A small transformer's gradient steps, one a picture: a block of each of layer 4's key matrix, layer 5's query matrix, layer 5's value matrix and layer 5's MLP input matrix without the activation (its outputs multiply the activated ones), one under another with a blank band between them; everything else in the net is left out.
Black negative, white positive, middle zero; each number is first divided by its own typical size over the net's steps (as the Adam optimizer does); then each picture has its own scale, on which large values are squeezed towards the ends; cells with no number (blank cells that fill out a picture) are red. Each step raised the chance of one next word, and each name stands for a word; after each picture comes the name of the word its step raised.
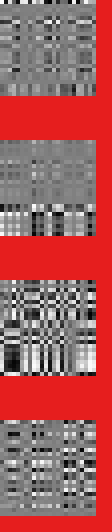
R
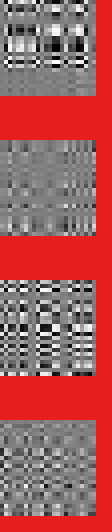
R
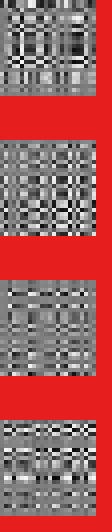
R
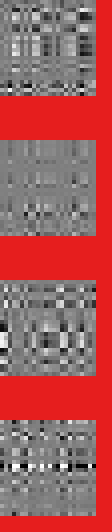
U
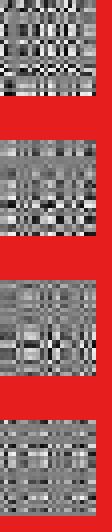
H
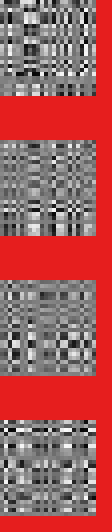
H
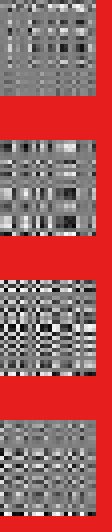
R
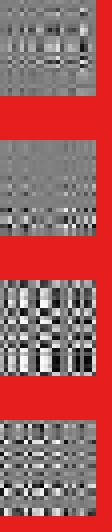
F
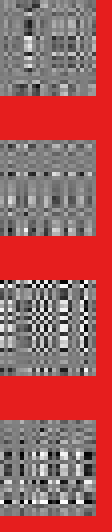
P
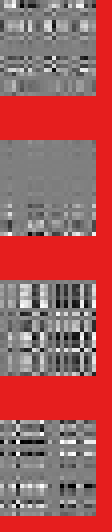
U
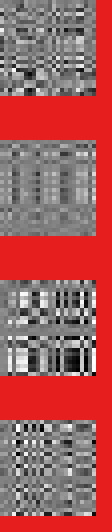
F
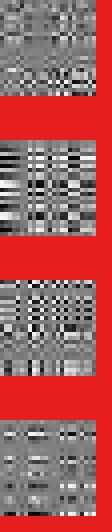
P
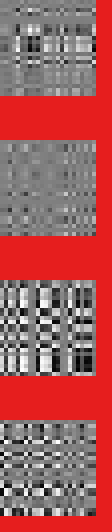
F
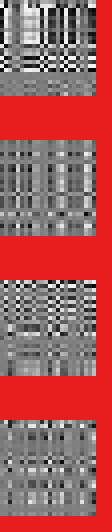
P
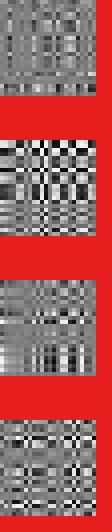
F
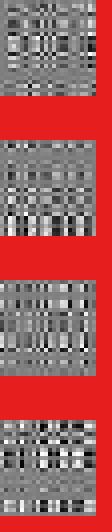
U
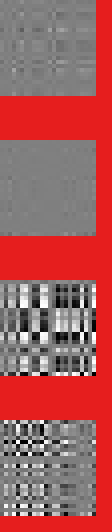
U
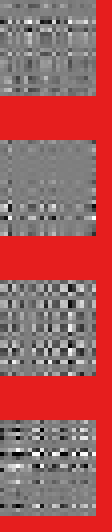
U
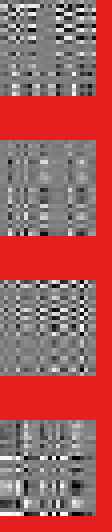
P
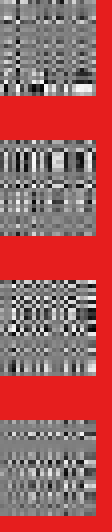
P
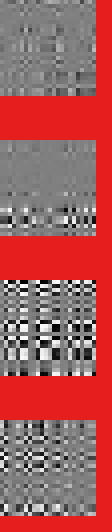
P
